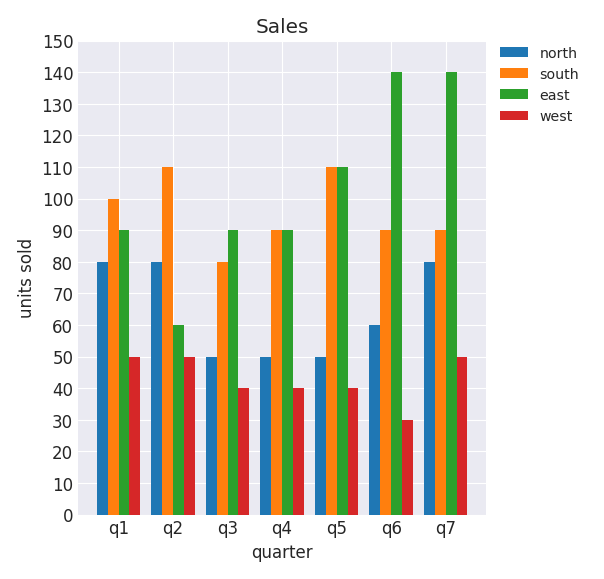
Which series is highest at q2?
south
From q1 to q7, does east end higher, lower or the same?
higher
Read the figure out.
Title: Sales
x-axis: quarter, ticks q1 q2 q3 q4 q5 q6 q7
y-axis: units sold, ticks 0 10 20 30 40 50 60 70 80 90 100 110 120 130 140 150
Legend: north, south, east, west
Values:
north: 80 80 50 50 50 60 80
south: 100 110 80 90 110 90 90
east: 90 60 90 90 110 140 140
west: 50 50 40 40 40 30 50
